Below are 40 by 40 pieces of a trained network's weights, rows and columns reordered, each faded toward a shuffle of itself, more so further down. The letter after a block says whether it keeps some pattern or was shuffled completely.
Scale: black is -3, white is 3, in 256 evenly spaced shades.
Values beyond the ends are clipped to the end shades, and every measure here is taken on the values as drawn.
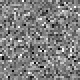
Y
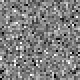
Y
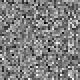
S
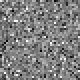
Y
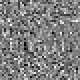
S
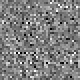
S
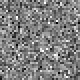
Y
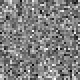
S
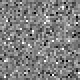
Y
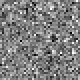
S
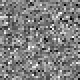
S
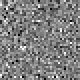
S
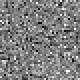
Y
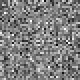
S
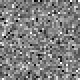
Y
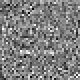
S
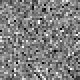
Y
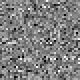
S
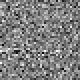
S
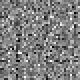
S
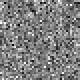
Y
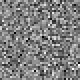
S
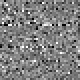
S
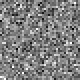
Y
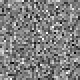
Y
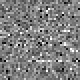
S
